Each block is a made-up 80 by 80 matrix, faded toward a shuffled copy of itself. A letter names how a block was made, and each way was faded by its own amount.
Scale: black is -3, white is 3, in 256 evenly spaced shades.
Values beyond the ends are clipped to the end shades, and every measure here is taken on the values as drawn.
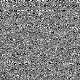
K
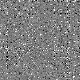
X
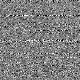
K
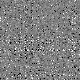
X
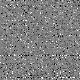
X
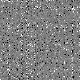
X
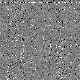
X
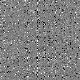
X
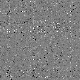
X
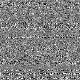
K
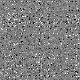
X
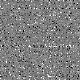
X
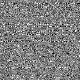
K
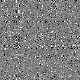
X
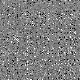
X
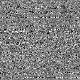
K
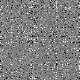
X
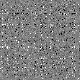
X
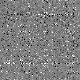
X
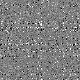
X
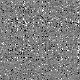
X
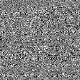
K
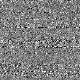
K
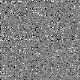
X
